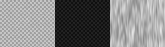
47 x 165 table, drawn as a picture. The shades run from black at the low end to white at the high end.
It is made of 1 by 3 panels. Panel 1,1: high, checkered. Panel 1,2: very low, checkered, faint in contrast. Panel 1,3: high, streaked downward.
